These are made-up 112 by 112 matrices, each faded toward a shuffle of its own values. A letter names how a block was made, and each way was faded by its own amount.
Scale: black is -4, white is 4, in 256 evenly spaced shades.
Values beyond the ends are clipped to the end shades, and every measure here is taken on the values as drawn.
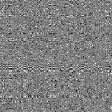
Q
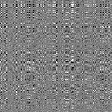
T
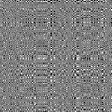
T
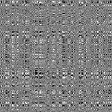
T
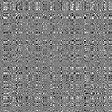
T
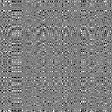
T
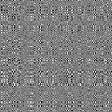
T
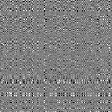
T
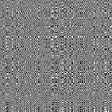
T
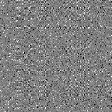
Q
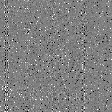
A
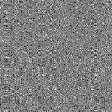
Q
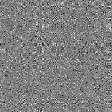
Q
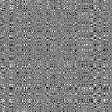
T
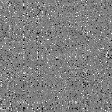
A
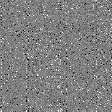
A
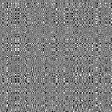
T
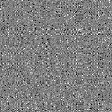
Q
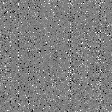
A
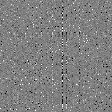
A
